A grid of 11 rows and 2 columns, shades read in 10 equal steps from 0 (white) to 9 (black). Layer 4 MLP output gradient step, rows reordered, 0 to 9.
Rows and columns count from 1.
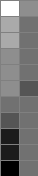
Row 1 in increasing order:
0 4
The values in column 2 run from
4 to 6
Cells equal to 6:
2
